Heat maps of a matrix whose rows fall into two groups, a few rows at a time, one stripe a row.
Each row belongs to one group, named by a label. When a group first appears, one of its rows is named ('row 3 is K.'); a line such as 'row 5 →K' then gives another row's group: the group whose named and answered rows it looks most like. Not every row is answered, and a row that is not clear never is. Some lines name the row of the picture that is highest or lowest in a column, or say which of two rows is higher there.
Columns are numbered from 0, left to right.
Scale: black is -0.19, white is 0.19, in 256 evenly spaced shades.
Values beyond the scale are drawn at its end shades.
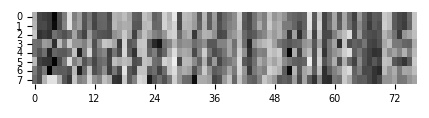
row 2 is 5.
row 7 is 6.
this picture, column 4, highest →7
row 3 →6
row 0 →5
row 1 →5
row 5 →5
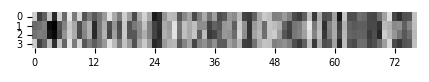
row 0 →5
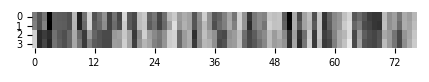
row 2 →5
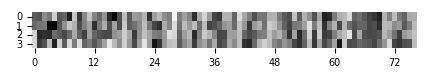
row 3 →5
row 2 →5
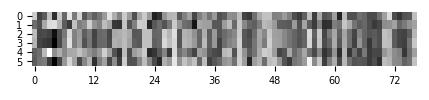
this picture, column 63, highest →1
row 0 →5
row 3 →5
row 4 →6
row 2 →5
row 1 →6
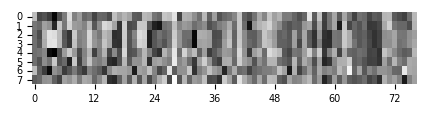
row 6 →5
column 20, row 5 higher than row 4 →Yes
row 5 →6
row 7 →6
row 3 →6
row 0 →5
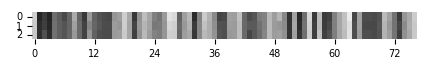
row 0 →5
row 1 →5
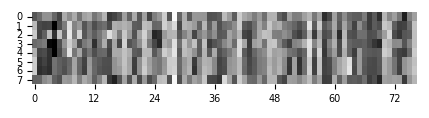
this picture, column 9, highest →2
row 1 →5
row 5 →5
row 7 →6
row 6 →5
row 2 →5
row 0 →6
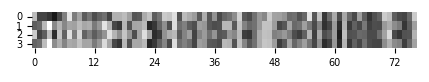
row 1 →6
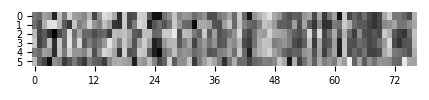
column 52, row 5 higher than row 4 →Yes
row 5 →5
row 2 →5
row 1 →6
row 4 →6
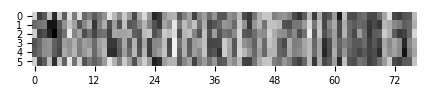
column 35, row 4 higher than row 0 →No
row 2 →5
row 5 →5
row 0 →5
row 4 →6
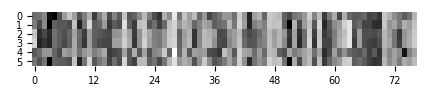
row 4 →6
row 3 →5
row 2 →5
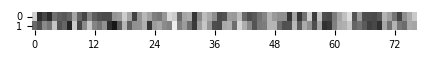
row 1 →6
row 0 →5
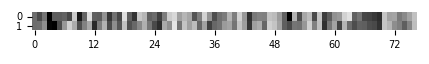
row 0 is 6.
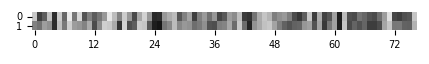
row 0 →5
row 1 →6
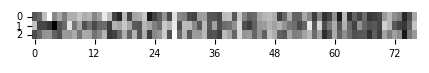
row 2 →6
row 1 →5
